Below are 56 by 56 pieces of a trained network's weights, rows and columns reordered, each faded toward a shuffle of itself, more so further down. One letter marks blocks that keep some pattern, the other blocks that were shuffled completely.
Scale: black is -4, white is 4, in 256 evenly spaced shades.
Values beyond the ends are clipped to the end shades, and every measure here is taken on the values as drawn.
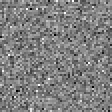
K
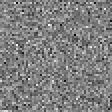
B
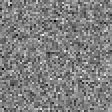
K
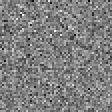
K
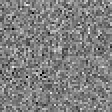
B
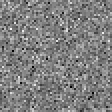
K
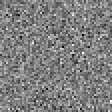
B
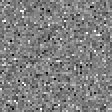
K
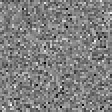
K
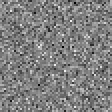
K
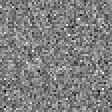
K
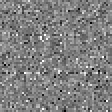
B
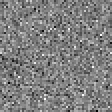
K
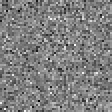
B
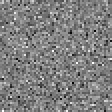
B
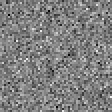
K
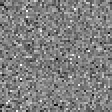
B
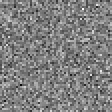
K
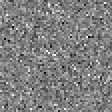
K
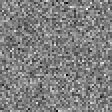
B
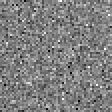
K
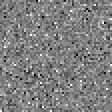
K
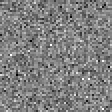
K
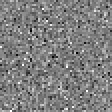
B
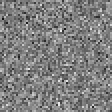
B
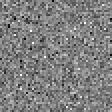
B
